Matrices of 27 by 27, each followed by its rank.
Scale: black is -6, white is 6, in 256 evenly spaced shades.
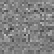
five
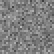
full rank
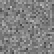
full rank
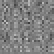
five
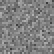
full rank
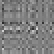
two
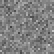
full rank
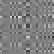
two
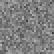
full rank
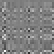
two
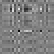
two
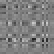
two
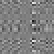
two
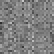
five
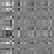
two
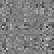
five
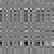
two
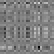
two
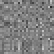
five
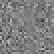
five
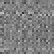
five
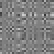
two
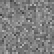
full rank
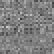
five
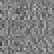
five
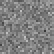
full rank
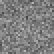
full rank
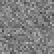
full rank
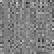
five
